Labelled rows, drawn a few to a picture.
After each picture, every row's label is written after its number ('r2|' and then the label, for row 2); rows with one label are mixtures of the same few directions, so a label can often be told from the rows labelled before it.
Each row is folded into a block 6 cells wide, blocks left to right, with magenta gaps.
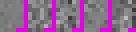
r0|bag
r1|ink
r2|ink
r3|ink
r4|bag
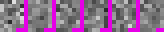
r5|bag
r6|bag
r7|ink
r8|bag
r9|ink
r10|ink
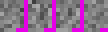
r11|bag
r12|ink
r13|ink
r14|bag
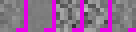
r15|ink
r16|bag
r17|ink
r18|ink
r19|ink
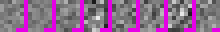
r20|bag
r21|ink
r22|bag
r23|bag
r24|bag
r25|ink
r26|ink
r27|ink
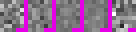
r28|bag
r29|ink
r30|bag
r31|bag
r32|bag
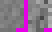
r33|ink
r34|bag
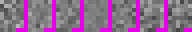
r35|ink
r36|bag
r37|ink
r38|ink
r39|bag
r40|bag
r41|bag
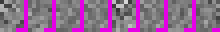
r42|ink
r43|bag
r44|ink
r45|ink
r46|ink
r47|ink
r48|ink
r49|bag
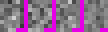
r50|bag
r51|ink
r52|ink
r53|ink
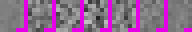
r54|bag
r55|bag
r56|ink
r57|ink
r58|ink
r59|ink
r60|bag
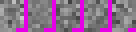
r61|bag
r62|bag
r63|bag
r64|ink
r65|ink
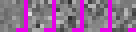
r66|ink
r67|bag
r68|ink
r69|ink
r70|ink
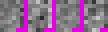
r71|bag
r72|bag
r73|bag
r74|bag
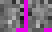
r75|bag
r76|bag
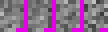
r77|bag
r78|bag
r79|bag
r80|bag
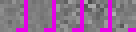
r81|bag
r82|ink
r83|bag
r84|ink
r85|bag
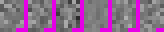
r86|ink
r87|ink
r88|bag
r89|ink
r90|ink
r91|bag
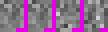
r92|ink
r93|ink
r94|bag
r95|ink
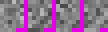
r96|bag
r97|ink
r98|ink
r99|ink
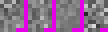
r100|ink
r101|ink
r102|ink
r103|bag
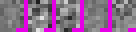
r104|bag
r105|bag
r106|bag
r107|bag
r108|ink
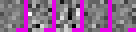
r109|bag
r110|bag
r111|ink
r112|bag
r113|bag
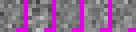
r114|bag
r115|bag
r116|bag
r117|bag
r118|ink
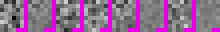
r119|ink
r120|ink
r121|bag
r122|bag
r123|ink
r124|bag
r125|ink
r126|bag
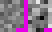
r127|bag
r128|bag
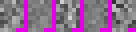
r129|ink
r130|ink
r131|ink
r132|bag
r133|ink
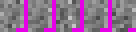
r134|bag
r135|bag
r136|ink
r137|bag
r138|bag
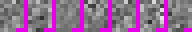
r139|ink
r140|bag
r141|ink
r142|ink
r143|ink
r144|bag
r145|bag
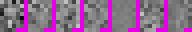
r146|bag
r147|ink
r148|bag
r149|ink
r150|bag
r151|bag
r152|bag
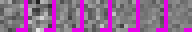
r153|bag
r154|bag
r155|ink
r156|ink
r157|bag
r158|bag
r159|bag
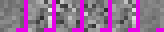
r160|bag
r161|bag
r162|ink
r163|bag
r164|bag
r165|bag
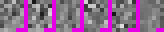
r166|ink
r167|ink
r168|ink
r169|ink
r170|bag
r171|bag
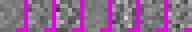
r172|ink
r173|ink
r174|ink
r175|bag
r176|ink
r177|bag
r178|bag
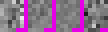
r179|bag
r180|ink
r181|bag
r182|bag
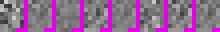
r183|ink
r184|ink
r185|bag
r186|ink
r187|ink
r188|ink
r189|ink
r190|ink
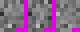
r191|bag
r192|bag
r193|bag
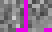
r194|ink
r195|ink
